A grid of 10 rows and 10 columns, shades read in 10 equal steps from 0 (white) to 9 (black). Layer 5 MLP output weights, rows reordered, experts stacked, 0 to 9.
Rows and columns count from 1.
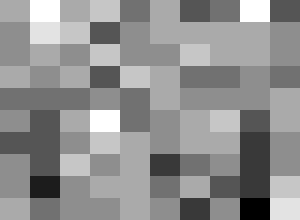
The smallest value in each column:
3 0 2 0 2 3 2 2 0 1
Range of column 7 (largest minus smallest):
5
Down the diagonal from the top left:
3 1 4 6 5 4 3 4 7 1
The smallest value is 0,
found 3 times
